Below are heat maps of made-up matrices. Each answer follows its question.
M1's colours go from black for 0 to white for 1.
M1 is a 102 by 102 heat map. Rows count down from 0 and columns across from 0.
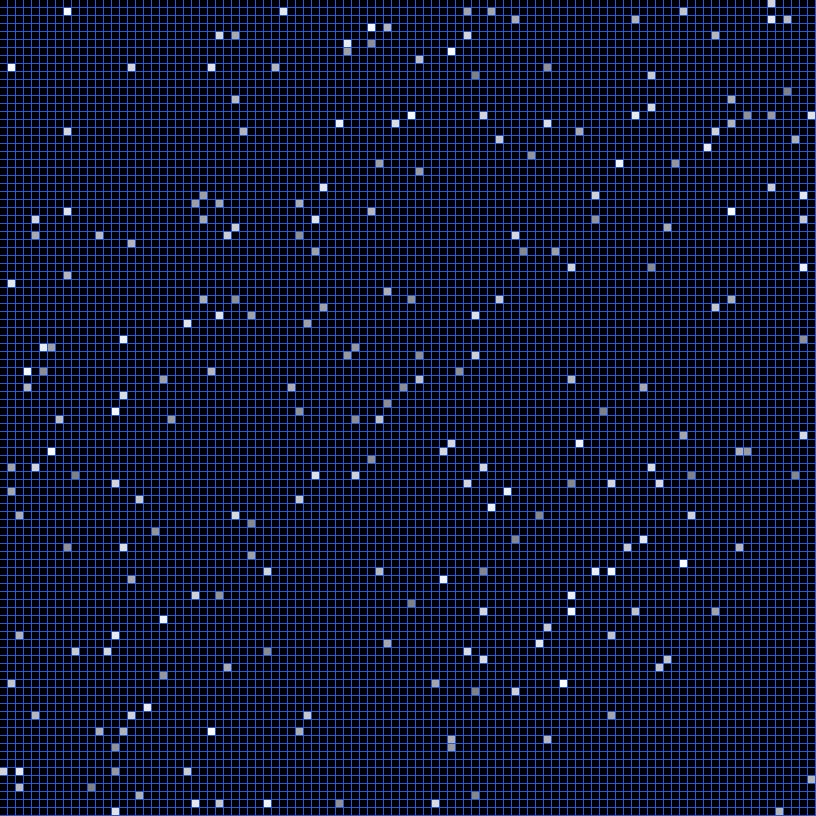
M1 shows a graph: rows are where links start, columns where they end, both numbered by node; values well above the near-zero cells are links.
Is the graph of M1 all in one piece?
no
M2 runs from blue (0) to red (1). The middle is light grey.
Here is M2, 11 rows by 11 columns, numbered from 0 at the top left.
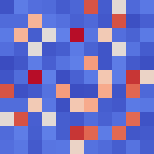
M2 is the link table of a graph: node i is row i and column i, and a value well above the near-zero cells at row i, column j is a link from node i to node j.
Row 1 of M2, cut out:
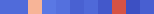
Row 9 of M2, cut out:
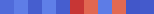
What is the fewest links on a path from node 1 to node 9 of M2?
2
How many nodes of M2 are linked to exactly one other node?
2
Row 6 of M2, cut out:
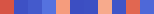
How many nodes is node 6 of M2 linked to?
4
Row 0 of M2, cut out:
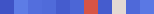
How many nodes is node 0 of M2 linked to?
2
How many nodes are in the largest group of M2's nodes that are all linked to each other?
3
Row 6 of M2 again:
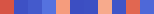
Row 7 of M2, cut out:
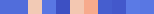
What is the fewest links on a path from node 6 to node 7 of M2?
1
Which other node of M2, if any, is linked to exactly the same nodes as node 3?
node 1
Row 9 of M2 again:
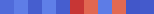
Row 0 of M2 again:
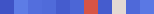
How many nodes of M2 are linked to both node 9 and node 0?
2
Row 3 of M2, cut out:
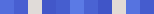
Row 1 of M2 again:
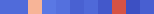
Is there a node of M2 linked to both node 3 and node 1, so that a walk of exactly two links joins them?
yes
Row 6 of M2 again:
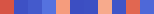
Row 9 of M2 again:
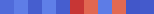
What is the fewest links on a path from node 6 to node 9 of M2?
1
